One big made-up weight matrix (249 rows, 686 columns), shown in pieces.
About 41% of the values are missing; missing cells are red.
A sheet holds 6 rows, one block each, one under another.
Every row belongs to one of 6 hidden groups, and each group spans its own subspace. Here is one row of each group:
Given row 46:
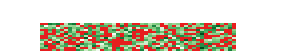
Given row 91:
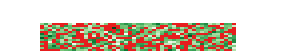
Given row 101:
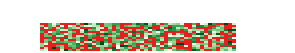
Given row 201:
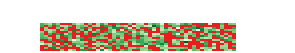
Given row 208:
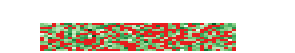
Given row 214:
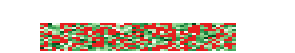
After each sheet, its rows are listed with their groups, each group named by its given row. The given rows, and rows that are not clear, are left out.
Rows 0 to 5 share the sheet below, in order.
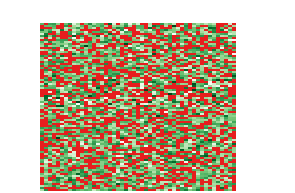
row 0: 46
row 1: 201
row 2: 214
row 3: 201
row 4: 214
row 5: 214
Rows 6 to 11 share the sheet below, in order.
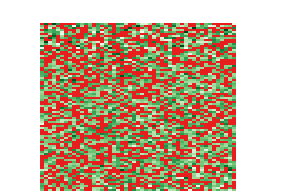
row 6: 214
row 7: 46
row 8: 91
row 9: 101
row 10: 46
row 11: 214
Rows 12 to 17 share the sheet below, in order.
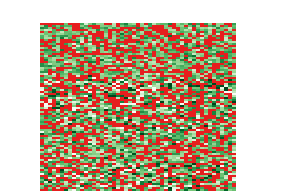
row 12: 101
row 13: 208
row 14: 46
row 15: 91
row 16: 208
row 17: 46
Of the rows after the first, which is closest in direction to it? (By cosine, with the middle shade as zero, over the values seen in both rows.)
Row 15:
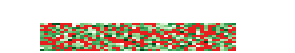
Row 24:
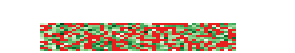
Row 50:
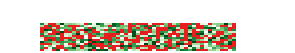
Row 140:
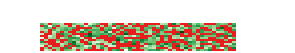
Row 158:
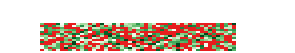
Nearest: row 158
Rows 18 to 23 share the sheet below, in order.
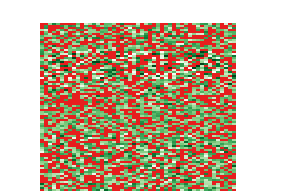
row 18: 101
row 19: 201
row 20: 201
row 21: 91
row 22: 101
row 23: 201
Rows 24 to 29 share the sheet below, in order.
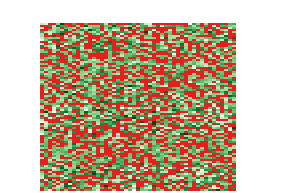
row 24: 101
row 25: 46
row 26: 46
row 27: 208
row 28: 208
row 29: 91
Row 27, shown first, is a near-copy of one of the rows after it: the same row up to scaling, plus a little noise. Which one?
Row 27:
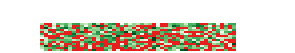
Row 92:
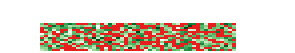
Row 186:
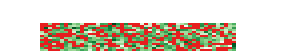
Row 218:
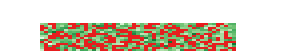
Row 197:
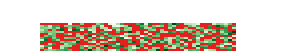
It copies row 218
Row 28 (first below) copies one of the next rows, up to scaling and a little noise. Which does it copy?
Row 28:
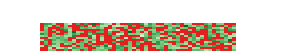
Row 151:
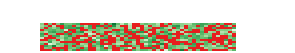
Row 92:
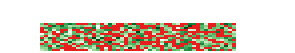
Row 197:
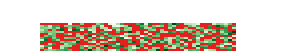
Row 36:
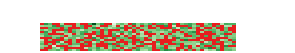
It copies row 197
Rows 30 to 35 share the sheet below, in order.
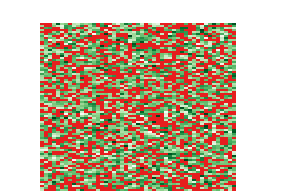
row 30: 91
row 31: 201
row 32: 214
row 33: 201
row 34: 91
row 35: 201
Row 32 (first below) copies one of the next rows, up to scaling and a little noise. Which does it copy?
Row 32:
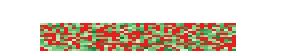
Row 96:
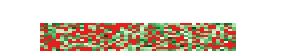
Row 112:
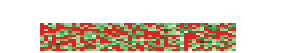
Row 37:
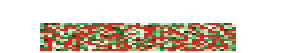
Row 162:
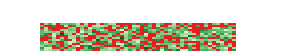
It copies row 162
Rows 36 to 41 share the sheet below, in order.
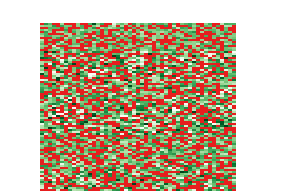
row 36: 208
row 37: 214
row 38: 91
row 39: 208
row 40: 214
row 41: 91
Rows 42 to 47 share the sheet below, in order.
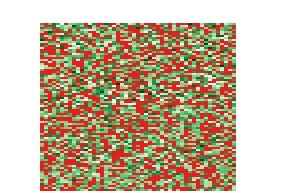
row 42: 101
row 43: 101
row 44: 214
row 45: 208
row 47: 201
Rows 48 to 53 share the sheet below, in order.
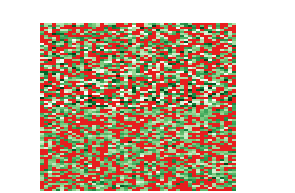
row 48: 201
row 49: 101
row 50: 101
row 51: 208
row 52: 46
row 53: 101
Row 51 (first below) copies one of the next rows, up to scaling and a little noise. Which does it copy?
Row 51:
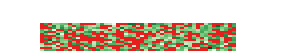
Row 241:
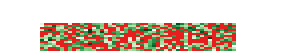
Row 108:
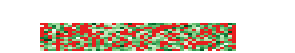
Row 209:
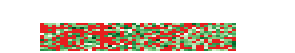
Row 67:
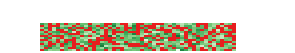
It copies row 108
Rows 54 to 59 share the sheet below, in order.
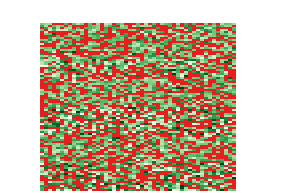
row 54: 201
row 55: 91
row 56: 91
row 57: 208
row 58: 46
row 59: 101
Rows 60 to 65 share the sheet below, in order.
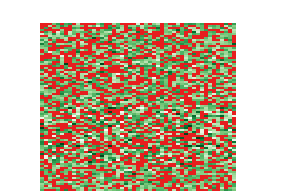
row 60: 208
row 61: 46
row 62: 101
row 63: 208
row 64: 101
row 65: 46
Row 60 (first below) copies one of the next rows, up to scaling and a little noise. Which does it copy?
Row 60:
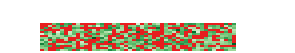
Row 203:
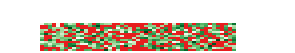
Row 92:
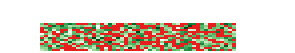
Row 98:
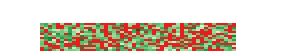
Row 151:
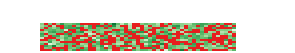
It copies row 92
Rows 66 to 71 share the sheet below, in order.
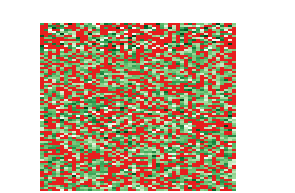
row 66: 208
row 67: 208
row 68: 101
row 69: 208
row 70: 91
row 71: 46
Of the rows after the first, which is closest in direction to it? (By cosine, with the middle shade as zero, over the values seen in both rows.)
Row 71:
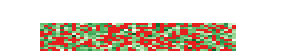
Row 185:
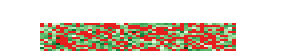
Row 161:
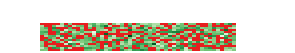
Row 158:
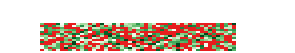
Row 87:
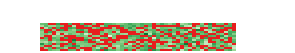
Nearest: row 158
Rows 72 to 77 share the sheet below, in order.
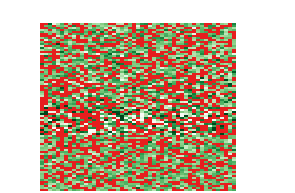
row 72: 214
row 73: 208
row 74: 101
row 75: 214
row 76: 101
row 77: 46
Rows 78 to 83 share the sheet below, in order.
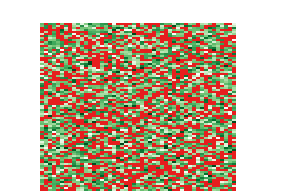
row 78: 46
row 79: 91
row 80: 91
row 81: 101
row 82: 46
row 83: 214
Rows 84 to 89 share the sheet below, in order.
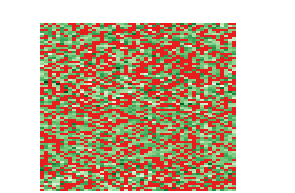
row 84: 46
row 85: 91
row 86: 46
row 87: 201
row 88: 46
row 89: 214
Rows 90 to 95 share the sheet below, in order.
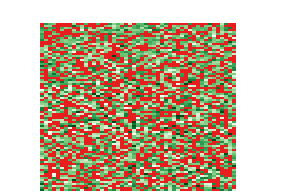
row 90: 101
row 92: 208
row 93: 91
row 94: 46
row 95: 201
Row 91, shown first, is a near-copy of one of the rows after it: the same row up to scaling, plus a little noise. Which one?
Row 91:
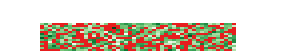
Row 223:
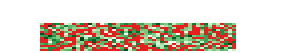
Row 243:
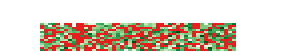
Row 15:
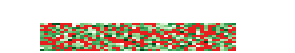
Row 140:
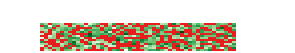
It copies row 223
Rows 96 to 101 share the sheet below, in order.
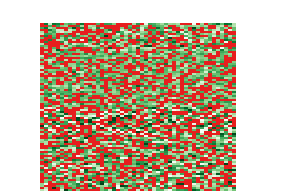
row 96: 214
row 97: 101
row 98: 208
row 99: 46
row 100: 101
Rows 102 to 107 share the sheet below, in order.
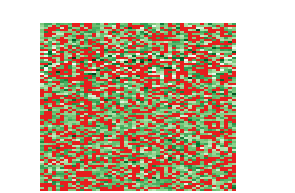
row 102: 201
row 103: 214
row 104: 101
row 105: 91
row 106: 91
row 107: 201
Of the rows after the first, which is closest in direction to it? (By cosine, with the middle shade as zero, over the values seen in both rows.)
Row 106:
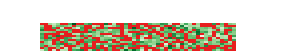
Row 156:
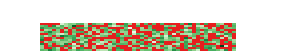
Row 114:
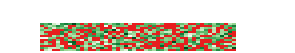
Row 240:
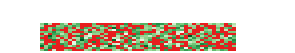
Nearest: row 240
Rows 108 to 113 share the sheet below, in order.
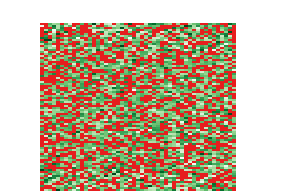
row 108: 208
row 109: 214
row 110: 46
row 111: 214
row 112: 214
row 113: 214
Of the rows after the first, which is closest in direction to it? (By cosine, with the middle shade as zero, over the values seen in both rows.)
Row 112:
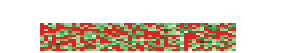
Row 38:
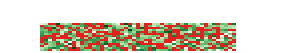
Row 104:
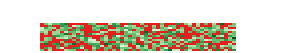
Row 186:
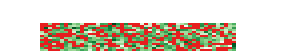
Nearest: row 104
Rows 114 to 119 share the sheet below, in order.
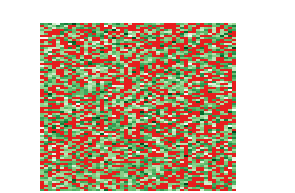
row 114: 91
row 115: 91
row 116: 214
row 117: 201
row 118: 201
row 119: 201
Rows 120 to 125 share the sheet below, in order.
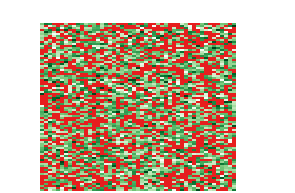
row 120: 201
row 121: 201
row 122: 208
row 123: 214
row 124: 214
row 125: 101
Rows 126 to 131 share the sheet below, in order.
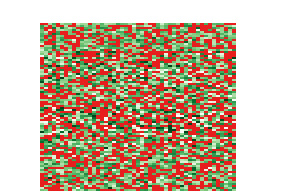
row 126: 201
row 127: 214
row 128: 208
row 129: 91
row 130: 214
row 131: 214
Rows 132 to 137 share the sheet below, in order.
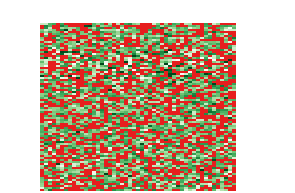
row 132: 101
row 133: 91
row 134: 46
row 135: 214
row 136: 201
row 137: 91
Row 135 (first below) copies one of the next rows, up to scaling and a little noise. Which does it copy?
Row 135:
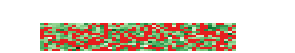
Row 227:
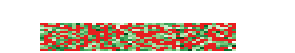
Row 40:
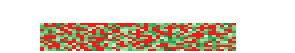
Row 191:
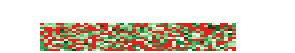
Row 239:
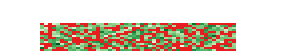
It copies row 191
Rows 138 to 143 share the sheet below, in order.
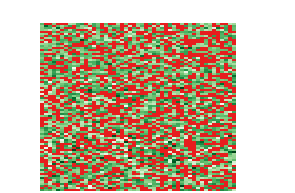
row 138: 46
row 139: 201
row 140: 91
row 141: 101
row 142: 46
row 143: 214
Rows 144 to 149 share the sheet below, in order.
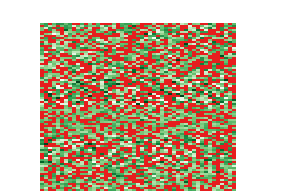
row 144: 201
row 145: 91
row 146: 214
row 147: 201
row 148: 208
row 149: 208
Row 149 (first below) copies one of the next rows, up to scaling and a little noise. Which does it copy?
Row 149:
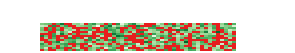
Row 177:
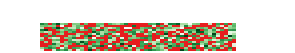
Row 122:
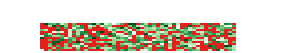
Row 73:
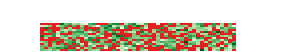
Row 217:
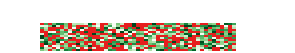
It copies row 73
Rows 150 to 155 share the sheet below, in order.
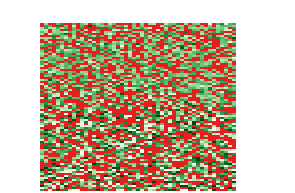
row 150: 101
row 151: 208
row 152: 46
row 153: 46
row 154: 46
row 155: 214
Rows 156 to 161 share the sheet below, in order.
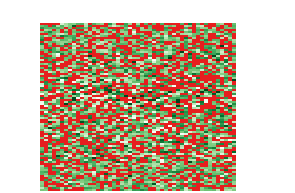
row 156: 101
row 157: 46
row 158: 91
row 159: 208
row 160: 214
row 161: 91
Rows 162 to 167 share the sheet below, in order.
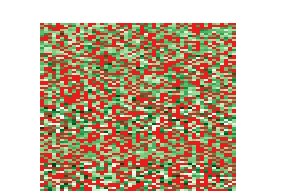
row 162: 214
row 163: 201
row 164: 91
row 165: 101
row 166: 201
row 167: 101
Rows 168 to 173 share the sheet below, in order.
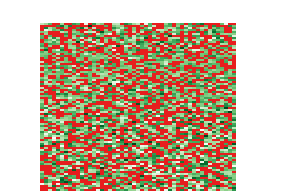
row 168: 101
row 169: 46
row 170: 46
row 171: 101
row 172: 208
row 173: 201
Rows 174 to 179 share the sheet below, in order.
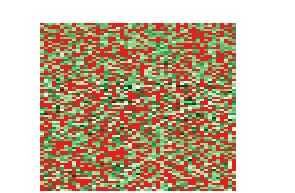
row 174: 208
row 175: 46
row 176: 208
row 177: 208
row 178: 46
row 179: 46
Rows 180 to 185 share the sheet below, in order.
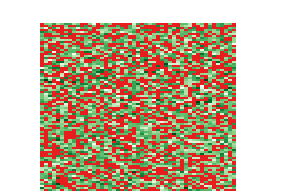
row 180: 208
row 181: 101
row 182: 91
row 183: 46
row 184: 46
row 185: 214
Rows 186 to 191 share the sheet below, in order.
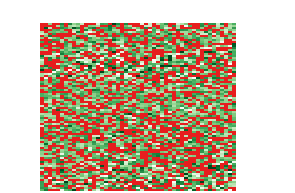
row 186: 208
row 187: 46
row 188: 201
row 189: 46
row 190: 46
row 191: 214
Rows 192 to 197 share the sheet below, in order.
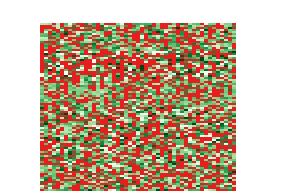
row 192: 201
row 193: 91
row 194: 214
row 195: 208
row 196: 46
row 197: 208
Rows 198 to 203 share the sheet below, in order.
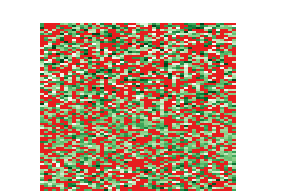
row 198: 201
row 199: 101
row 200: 214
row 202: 91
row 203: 208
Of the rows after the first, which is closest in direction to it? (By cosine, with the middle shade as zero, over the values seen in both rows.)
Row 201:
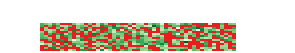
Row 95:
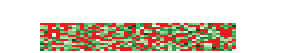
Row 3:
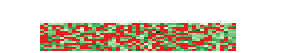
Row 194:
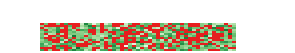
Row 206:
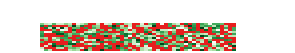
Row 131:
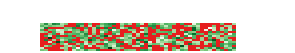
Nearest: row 206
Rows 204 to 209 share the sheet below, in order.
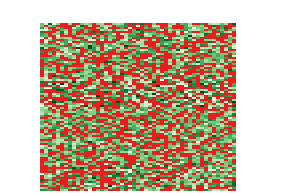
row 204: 214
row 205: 101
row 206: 201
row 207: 214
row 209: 208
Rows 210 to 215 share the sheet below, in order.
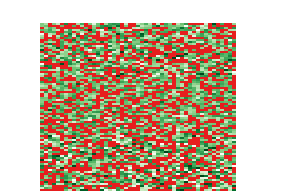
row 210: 208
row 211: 208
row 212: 91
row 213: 91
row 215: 201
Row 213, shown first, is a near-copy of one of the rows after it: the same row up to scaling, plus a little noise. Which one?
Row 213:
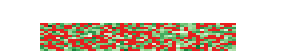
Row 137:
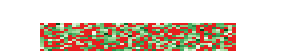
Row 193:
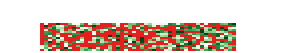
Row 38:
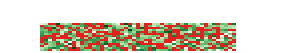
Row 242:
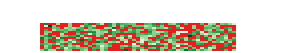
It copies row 242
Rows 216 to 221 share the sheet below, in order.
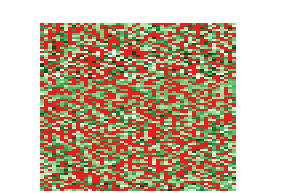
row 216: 201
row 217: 208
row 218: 208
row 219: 214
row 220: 201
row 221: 101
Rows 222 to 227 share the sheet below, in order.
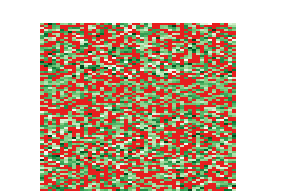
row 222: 46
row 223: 91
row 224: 101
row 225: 101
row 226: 214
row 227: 214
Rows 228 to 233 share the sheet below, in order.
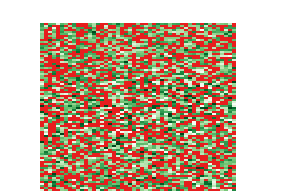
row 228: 91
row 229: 214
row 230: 201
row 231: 46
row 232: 214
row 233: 201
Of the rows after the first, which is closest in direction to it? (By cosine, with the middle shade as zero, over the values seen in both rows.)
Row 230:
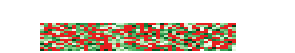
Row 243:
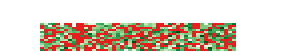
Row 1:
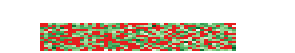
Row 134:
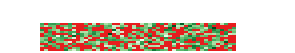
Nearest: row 134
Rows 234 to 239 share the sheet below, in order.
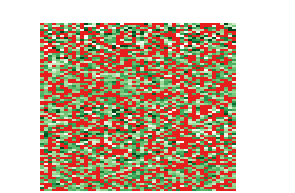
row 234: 101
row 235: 201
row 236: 201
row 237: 46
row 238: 208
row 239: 214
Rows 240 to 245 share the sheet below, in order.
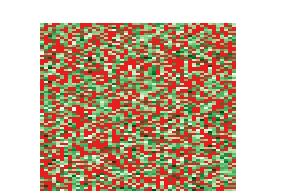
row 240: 91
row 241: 208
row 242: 91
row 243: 91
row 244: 101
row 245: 46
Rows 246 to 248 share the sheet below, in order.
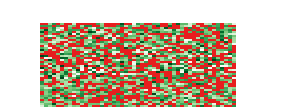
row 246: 208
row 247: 101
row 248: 201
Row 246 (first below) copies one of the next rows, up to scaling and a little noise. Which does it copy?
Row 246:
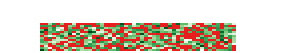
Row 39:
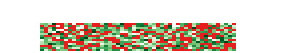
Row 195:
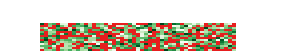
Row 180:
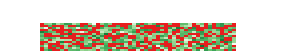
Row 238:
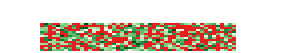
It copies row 180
